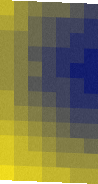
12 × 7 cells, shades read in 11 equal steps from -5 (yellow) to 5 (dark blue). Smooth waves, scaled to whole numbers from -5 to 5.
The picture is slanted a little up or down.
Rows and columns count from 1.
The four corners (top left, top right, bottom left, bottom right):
-3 3 -5 -2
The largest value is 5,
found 4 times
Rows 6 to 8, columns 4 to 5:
3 3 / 2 3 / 1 2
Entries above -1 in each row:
5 5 6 6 6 6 6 5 4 3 0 0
